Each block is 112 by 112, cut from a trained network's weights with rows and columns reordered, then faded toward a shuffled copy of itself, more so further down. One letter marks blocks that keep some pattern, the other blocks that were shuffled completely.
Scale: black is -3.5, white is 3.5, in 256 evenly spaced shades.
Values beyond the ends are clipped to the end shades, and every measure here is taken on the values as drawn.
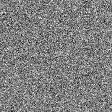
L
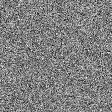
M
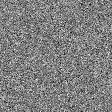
M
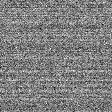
L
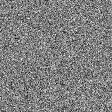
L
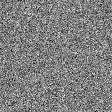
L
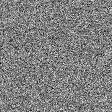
M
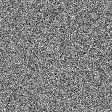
M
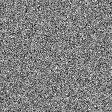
M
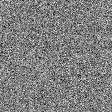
M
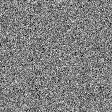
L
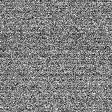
L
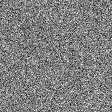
M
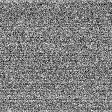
L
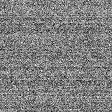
L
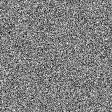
M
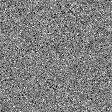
M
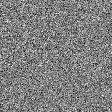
L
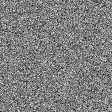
M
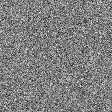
M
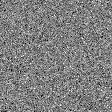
M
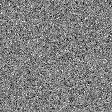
M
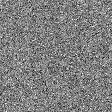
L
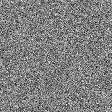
M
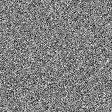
M
